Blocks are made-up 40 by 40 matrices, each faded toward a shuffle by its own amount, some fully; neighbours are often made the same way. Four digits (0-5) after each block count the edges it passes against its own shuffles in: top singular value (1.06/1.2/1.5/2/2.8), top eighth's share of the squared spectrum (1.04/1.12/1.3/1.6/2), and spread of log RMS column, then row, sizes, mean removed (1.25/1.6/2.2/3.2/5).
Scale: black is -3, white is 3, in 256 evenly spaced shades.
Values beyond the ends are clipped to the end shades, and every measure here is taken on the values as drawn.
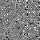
3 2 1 0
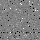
2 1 0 1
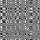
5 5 3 3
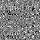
3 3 1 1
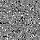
2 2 0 1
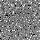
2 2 0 1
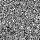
0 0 0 0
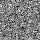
0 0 0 0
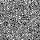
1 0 0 0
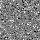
0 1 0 0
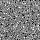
0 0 0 0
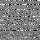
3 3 0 3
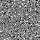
0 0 0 1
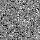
0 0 0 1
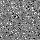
0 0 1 0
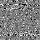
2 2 0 2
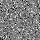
0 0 0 0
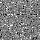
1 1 0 1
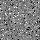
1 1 0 0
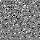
1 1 0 2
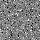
0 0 0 0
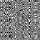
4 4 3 2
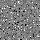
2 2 0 0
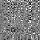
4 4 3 2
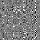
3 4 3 1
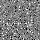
1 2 1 0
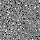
0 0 1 0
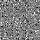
2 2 0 0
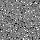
1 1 0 0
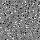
2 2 0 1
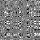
4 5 3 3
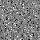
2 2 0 0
